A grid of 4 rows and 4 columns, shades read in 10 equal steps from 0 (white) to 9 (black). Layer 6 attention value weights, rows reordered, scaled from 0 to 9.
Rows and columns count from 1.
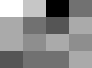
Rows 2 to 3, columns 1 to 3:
3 5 6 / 3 4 3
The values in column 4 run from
3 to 5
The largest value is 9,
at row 1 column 3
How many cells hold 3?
5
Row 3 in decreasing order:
4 4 3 3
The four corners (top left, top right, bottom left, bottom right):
0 5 6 3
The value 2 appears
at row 1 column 2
